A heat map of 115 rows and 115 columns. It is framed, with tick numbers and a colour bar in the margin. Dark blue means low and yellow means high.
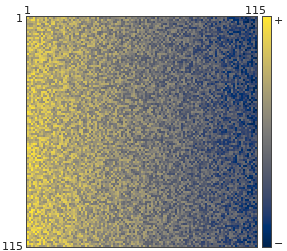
Fine speckle covers the field. There is an overall slope up to the left. No row or column stands out. On average the colour sits 50% of the way up the scale.
